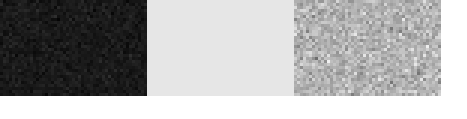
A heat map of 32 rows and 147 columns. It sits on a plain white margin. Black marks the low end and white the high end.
The table splits into one row of 3 panels. Panel 1,1: very low, fine-grained, faint in contrast. Panel 1,2: very high, flat. Panel 1,3: high, fine-grained.
